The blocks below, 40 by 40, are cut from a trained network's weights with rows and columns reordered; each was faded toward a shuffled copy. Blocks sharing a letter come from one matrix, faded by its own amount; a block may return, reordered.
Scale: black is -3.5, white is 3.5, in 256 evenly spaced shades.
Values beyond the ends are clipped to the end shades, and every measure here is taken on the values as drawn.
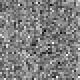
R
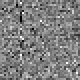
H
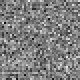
H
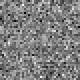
H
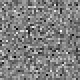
H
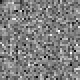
R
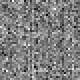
R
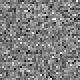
H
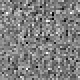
R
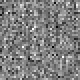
R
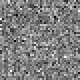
H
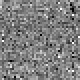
H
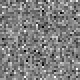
H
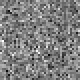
R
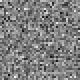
H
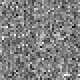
R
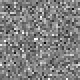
H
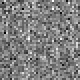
R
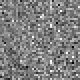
H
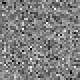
H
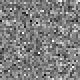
H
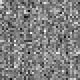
R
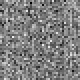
R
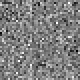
R
